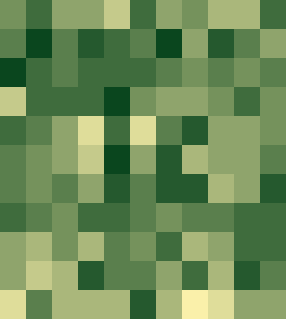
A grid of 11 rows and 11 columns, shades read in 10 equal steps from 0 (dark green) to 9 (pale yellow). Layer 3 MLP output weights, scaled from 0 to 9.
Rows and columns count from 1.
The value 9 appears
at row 11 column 8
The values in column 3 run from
2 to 6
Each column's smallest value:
0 0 2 1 0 1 0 1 1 1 1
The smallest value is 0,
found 5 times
